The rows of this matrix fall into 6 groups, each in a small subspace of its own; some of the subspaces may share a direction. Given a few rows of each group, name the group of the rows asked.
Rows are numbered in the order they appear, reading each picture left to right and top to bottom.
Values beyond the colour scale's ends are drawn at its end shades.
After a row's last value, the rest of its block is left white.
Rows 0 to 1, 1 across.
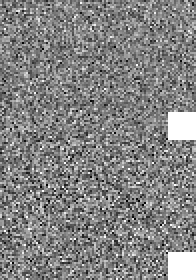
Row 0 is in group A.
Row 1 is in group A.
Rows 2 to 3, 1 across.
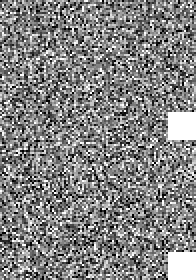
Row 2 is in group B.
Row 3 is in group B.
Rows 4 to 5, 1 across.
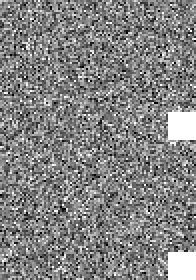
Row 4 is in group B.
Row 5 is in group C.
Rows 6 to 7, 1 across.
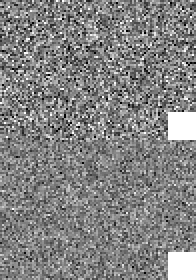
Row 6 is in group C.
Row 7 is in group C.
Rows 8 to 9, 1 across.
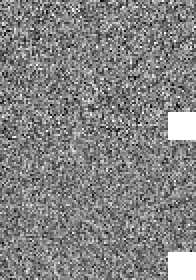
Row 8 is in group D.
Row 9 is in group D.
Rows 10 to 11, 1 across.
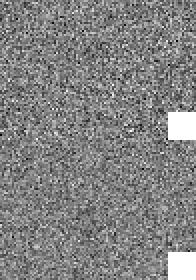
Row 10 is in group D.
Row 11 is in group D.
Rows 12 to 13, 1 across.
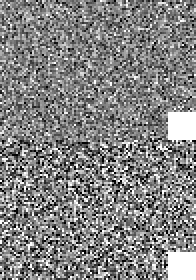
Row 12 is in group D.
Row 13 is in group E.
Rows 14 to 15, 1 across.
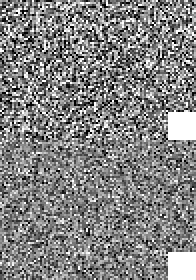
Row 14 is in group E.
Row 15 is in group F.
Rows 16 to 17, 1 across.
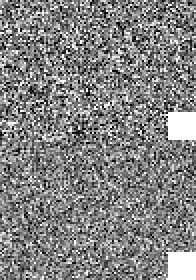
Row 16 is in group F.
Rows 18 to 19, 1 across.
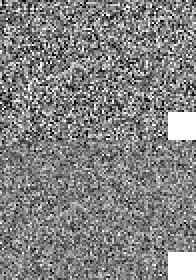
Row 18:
E
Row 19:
E
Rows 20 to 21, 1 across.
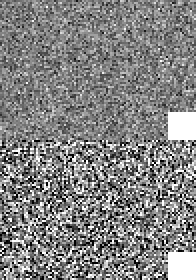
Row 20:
C
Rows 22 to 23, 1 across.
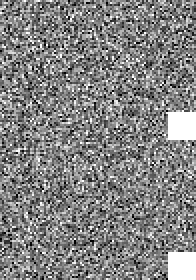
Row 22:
A
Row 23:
A
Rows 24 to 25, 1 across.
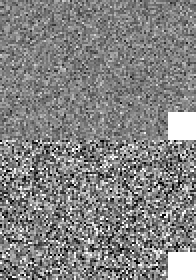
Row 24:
C
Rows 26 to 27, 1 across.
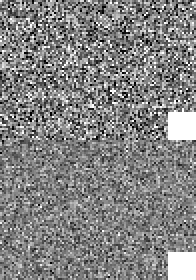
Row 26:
C
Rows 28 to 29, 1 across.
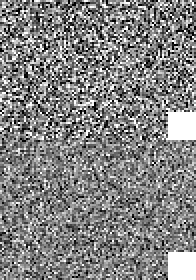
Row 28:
E
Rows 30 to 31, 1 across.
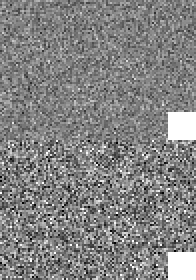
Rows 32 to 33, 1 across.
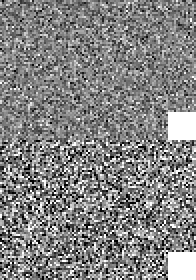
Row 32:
E
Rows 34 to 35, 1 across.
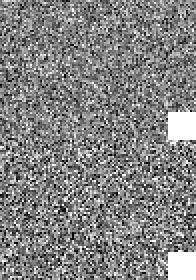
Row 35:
C
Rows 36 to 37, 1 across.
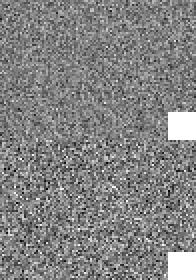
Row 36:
D
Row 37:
B
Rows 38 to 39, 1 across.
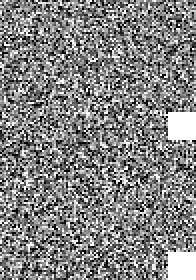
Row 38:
F
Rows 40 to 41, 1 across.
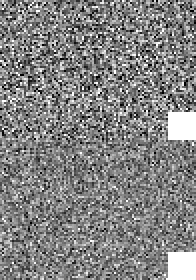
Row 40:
B
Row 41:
A
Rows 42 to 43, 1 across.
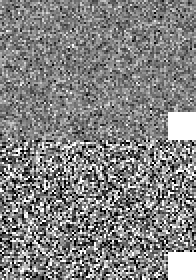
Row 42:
F
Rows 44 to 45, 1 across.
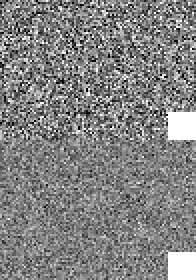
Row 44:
F
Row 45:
A
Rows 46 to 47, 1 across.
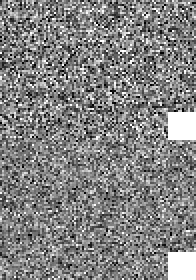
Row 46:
C
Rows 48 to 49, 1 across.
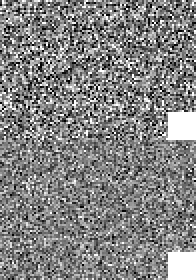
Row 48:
E
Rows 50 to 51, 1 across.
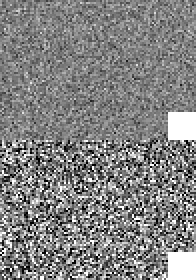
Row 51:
A
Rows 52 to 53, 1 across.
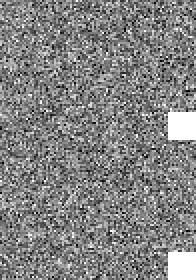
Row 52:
C
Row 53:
C
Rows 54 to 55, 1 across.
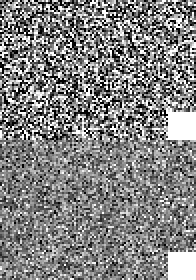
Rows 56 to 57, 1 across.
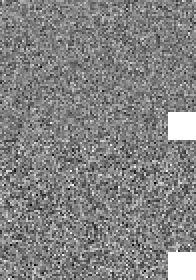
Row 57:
D
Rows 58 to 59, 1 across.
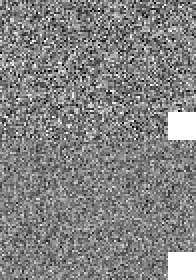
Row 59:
B
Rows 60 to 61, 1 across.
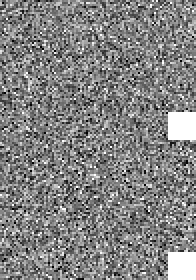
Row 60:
B
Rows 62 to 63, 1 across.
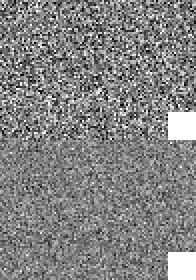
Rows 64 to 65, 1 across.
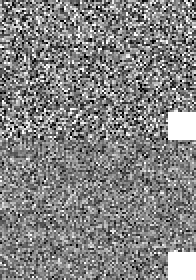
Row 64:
A
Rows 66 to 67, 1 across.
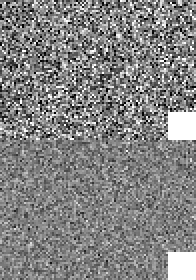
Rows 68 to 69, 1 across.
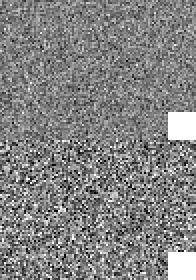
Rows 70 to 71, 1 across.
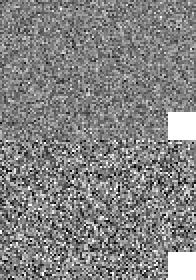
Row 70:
F
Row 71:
D
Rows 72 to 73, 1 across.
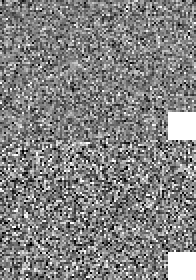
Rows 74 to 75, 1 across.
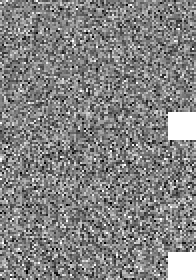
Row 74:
F
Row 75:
D
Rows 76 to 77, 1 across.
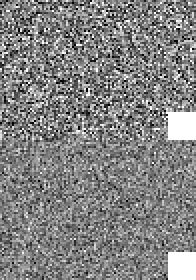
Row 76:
F
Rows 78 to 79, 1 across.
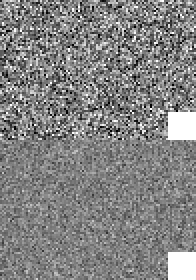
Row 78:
F
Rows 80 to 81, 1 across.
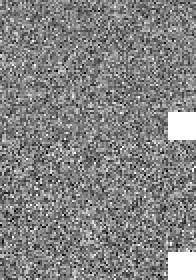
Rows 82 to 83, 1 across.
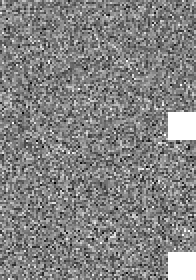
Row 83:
D
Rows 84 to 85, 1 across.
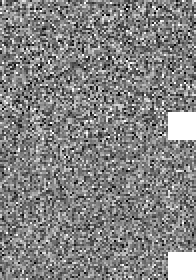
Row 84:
E
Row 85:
B
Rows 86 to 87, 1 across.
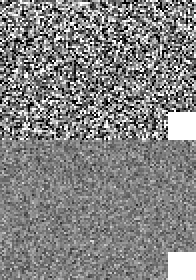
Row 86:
E
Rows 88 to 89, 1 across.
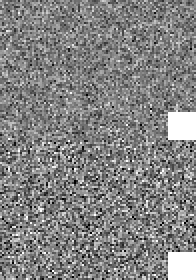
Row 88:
F
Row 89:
B
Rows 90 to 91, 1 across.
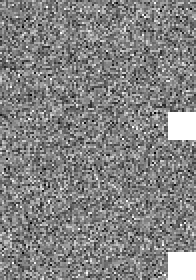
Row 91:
E
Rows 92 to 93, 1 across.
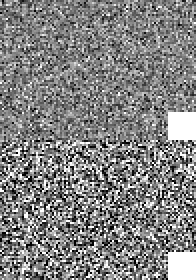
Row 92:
E
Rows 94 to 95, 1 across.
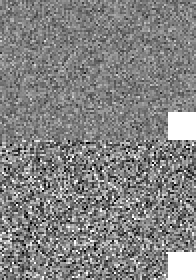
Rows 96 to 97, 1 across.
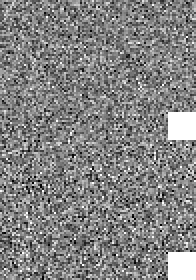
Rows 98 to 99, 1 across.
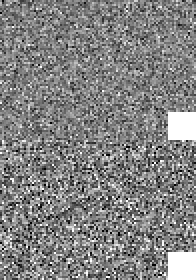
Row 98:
E
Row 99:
E
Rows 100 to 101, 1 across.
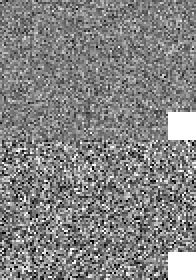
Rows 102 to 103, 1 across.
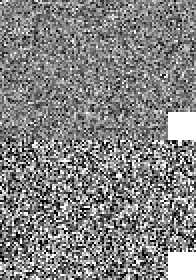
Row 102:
F
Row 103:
C
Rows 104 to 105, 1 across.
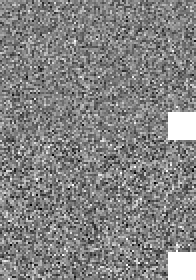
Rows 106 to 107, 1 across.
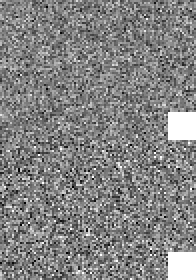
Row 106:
C
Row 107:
F
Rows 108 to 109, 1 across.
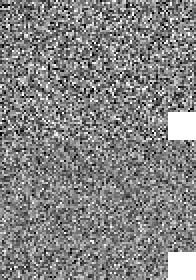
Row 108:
D
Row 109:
A
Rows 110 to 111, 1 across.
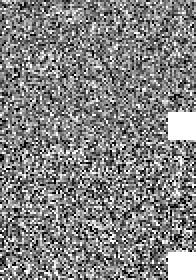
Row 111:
D
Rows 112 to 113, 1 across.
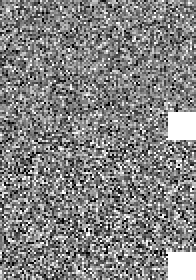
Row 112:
F
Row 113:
F
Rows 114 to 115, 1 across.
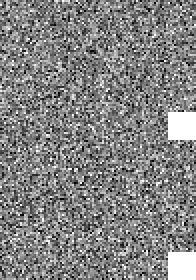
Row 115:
B
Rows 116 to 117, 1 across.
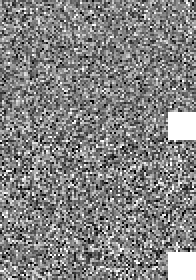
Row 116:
A
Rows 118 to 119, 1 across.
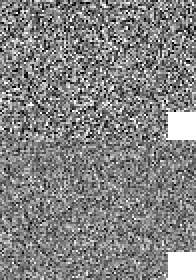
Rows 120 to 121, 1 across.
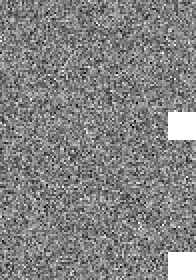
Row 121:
A
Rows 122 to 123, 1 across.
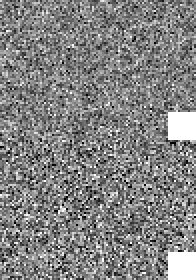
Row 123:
C
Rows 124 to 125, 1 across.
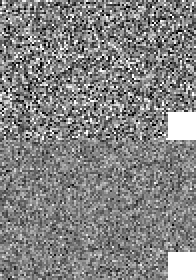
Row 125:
F
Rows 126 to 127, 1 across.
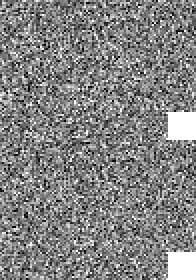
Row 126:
B
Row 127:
E
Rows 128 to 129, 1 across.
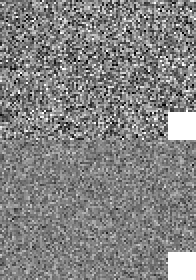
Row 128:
C
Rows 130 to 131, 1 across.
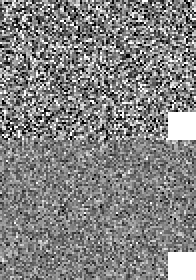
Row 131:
C
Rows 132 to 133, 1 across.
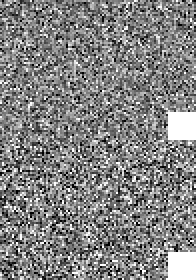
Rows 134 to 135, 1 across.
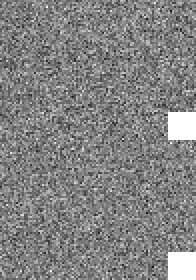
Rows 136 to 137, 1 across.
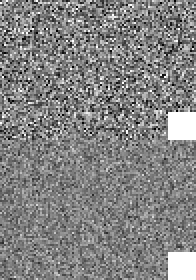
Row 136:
F
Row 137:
D
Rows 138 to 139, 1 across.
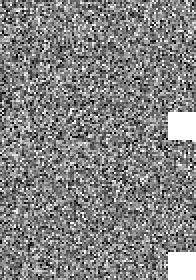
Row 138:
A
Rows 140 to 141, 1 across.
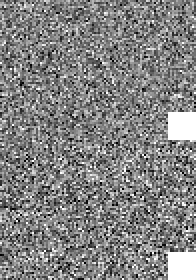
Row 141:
C
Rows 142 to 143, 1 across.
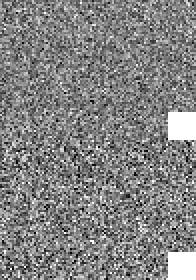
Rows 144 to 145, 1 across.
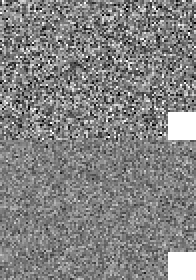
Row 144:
E
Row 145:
C
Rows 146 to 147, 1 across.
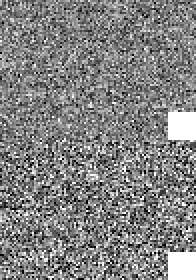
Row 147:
C
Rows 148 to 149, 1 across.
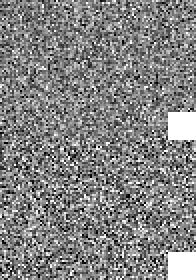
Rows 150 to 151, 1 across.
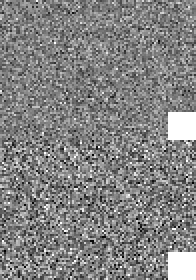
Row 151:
A
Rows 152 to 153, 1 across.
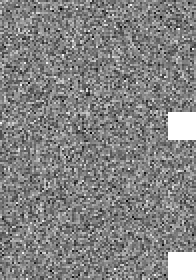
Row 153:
B
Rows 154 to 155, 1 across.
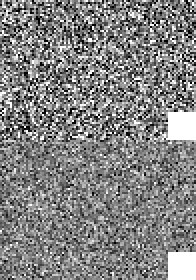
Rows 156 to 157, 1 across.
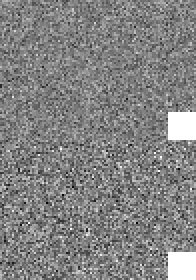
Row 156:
D
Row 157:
F
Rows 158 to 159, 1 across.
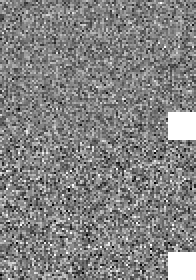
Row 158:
D
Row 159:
F
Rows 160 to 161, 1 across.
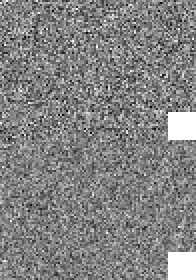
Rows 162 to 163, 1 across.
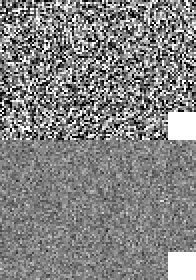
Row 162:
A
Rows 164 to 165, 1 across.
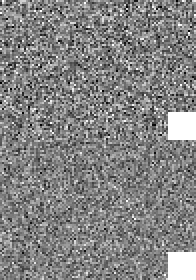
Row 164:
E
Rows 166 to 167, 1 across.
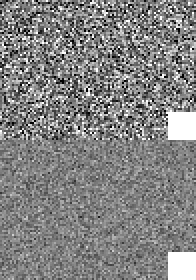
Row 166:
F
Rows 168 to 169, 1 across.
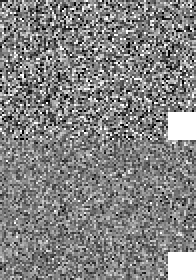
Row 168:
B
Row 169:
C
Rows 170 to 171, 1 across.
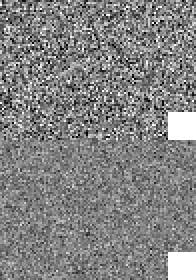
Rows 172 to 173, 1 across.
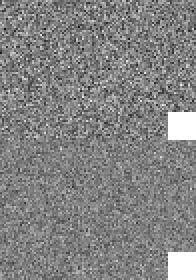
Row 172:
B
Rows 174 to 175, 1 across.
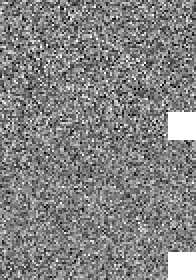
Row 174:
A
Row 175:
A
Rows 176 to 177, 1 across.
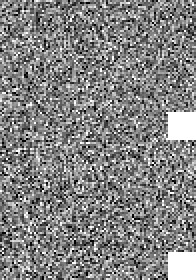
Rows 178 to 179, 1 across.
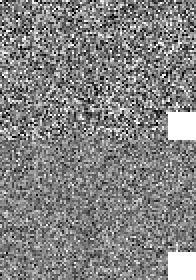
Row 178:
F
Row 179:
D
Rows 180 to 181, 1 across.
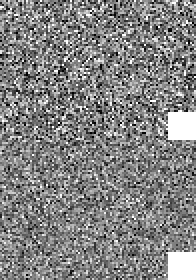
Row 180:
C
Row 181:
A
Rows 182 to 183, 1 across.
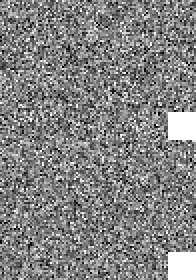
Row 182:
C
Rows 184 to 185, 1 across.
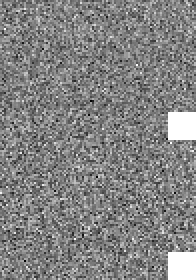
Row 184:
A
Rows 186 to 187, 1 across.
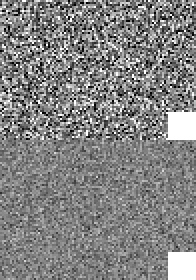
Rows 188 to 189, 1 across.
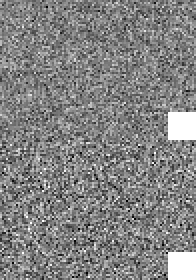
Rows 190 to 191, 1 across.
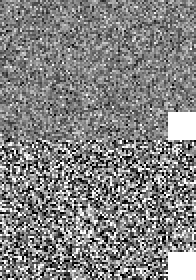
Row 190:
F
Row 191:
D
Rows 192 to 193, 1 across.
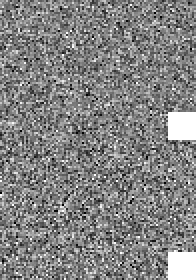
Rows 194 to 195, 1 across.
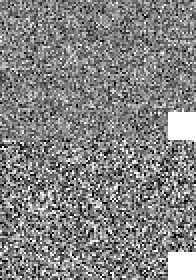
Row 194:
C
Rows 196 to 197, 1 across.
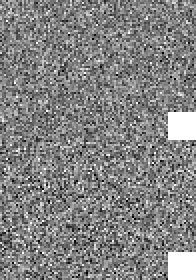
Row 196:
C
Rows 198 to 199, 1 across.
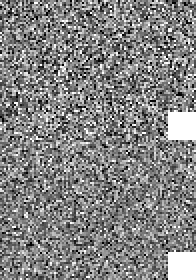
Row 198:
C
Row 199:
E
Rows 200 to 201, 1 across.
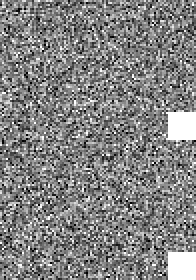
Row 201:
E
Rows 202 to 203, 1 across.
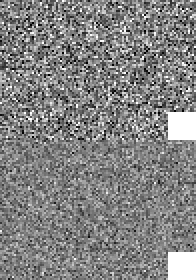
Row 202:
C
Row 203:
D
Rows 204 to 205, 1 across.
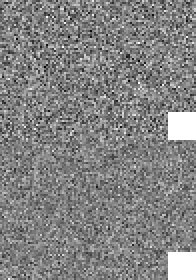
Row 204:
A
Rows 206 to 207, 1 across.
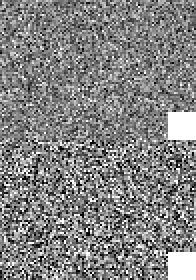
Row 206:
B
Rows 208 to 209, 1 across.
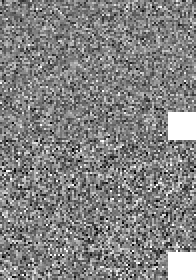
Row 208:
E
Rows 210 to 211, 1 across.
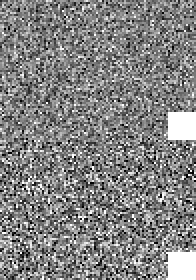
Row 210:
B
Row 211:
B
